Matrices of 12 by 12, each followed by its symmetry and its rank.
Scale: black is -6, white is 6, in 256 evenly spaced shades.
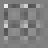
symmetric, rank one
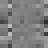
neither, rank two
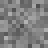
antisymmetric, full rank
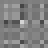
symmetric, rank one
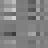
neither, rank one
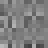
neither, rank two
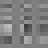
neither, rank one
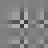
symmetric, rank one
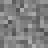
antisymmetric, full rank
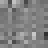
neither, rank two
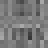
neither, rank two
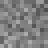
antisymmetric, full rank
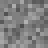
antisymmetric, full rank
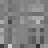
neither, rank two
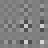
symmetric, rank one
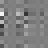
neither, rank one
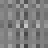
neither, rank one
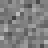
antisymmetric, full rank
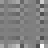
neither, rank one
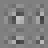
symmetric, rank one
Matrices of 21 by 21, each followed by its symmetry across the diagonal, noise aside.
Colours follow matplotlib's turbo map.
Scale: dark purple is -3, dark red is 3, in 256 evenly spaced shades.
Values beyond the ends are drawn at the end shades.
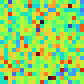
neither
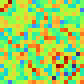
symmetric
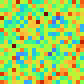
symmetric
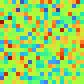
antisymmetric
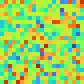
neither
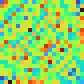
symmetric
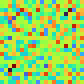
antisymmetric
